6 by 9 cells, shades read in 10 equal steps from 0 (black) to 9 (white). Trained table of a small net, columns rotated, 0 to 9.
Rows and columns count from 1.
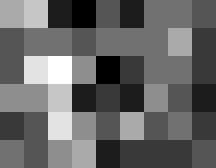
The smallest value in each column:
2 3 1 0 0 1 2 2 1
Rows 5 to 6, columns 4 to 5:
5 3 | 6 1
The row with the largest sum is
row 3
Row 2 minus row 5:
1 1 -4 -2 1 -2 1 2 0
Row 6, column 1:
4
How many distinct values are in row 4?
5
